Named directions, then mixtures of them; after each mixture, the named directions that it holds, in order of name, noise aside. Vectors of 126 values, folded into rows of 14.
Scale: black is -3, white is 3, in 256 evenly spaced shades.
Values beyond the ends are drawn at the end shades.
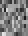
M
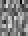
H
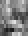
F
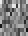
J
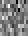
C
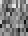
J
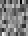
H, M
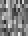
C, F, H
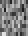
H, M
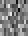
C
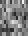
F, H, M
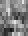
F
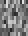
F, H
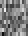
H, M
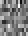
C, H, J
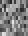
M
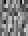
H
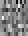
C, H, J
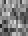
F, H, J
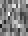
F, J, M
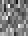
C, M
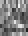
C, F, J
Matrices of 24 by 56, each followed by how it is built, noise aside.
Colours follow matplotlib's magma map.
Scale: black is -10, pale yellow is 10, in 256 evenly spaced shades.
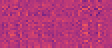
low rank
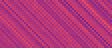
Toeplitz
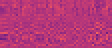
low rank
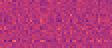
low rank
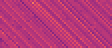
Toeplitz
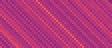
Toeplitz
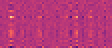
low rank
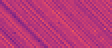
Toeplitz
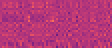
low rank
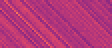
Toeplitz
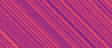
Toeplitz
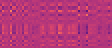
low rank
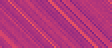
Toeplitz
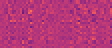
low rank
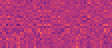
low rank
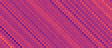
Toeplitz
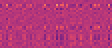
low rank
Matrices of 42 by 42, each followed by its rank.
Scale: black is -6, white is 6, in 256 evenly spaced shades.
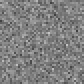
full rank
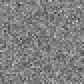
full rank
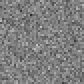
full rank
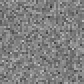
full rank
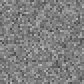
full rank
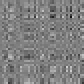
three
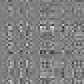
three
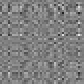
three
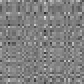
three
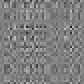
three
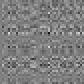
three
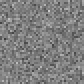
full rank
